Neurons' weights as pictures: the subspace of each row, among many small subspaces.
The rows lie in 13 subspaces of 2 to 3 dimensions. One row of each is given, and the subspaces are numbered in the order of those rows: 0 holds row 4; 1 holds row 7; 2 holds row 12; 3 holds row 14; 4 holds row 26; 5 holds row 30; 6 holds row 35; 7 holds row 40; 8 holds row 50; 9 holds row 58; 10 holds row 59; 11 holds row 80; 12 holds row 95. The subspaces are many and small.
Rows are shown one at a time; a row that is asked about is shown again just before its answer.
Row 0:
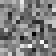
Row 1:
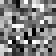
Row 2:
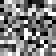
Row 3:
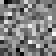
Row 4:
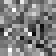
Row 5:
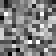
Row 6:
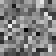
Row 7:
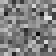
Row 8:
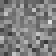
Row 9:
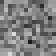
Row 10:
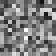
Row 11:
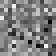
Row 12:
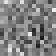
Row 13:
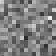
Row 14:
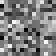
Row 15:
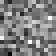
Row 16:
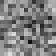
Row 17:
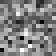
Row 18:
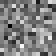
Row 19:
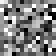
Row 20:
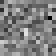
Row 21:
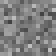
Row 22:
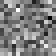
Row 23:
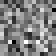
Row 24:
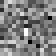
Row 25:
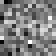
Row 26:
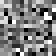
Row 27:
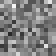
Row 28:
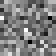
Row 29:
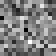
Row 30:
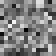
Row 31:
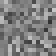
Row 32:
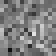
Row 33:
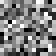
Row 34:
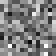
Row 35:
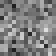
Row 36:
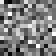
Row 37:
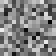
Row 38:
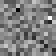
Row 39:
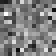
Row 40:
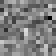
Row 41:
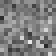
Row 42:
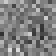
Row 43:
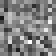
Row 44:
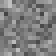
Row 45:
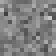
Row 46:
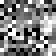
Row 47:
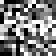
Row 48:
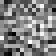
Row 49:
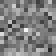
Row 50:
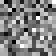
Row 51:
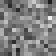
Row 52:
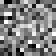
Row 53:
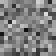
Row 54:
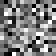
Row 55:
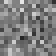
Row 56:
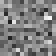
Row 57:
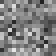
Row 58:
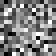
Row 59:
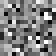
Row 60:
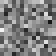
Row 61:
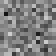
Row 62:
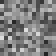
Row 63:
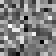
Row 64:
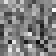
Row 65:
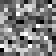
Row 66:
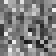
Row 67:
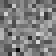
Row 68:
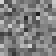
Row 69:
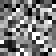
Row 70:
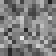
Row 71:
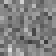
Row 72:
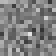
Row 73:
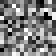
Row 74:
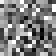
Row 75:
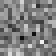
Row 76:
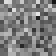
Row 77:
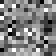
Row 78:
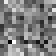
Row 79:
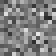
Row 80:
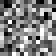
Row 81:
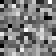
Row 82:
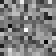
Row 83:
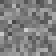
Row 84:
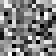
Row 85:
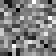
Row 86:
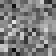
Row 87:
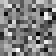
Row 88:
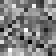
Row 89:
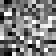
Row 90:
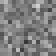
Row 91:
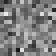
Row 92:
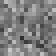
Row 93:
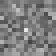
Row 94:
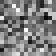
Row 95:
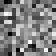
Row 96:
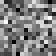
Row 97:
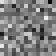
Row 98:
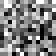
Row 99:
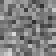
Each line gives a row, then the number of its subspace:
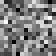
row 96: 4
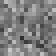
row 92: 0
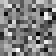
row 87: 10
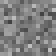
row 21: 7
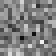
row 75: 8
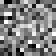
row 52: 12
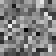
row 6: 5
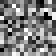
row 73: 11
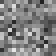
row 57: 3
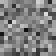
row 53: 5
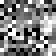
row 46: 3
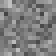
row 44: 4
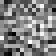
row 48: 9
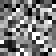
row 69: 4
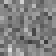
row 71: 2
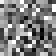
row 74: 8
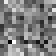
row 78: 0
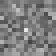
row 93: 11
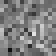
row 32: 0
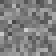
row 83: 5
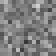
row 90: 6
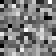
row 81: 2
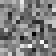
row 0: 8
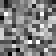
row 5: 10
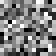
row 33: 5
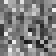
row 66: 0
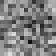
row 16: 9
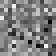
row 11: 3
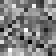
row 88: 5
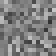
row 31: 6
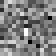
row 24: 1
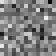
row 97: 2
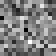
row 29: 11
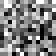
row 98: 11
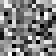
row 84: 10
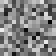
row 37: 9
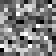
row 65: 6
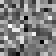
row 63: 8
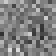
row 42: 2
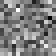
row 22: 4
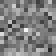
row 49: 5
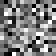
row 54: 1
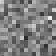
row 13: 12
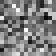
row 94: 11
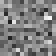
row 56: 4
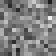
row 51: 4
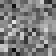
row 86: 6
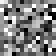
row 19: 7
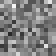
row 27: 6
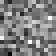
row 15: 1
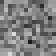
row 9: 9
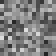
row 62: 3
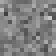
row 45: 7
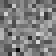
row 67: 10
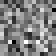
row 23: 0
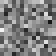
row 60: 9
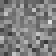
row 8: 9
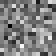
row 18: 8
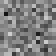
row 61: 1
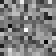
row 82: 2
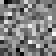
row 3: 12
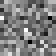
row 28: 10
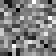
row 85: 4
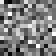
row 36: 12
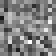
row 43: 6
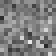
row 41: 6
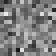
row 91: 12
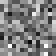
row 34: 3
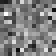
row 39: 12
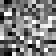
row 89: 1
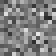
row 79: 1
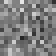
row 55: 8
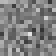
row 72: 2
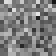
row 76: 8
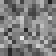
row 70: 0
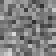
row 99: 9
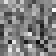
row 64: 0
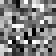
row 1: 0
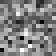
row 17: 6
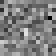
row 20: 7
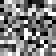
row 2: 10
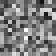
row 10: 11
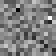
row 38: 4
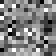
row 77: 3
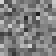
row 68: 8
